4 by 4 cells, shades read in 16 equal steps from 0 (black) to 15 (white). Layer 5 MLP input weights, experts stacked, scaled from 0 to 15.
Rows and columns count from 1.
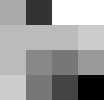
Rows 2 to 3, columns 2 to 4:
11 11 12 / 8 7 9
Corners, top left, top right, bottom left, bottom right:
10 15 12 0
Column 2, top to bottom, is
3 11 8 7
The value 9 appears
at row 3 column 4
